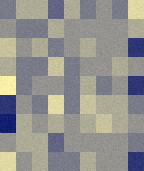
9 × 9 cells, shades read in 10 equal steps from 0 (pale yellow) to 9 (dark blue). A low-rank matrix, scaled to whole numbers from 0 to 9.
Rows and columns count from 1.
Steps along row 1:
down same up down up down up down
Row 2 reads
4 5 5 3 4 4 4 4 3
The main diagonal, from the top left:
5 5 3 2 5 2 2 4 8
